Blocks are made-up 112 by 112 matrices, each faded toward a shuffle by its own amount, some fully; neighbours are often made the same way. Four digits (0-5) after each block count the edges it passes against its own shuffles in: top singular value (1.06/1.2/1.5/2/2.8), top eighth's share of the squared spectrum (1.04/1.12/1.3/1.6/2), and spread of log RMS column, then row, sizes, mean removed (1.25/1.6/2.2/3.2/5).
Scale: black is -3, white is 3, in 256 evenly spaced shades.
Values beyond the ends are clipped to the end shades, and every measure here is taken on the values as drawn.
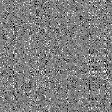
4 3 3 1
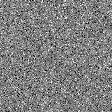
3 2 0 0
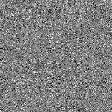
4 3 2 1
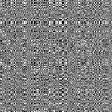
5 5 4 4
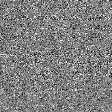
1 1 0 3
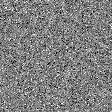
0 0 0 0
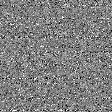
1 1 0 3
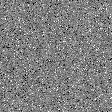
0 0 0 0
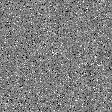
0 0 0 0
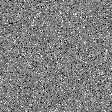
0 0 0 0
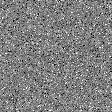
0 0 0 0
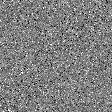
0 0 0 0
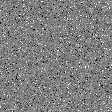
0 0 0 0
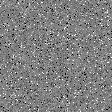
1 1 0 0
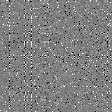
4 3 2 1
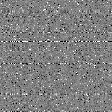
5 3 1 2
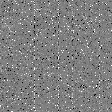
4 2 1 1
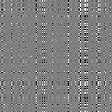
5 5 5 4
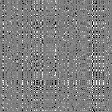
5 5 4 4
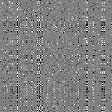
5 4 3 3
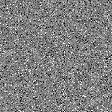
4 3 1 1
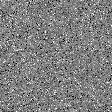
2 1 0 0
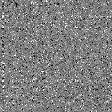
3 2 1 1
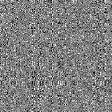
4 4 3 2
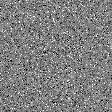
2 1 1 0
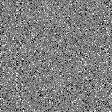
3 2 1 1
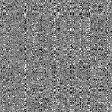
5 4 3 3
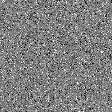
3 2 1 0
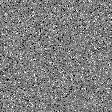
1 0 0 0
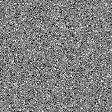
3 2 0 0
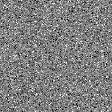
3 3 1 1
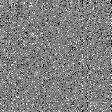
4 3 2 1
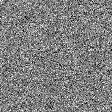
2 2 0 0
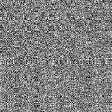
4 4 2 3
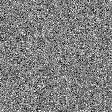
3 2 0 0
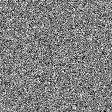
1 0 0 0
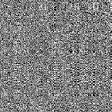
4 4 3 3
